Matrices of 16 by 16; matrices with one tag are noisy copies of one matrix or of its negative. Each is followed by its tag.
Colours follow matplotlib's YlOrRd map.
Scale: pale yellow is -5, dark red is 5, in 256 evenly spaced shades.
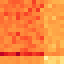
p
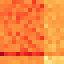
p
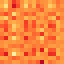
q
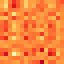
q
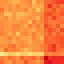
p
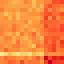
p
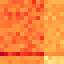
p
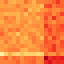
p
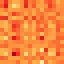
q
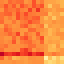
p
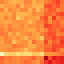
p
